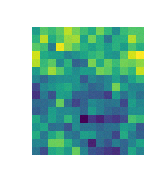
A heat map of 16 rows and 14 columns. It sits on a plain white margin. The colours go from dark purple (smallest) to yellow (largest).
The ninth with the lowest average is the bottom middle. On average the colour sits 50% of the way up the scale. There are no regular stripes. A horizontal seam about 40% of the way down splits the table, and the top part is higher.
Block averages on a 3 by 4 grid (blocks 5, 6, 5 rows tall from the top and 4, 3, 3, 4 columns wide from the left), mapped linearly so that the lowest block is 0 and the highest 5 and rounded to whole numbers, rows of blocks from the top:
5445
2223
3202
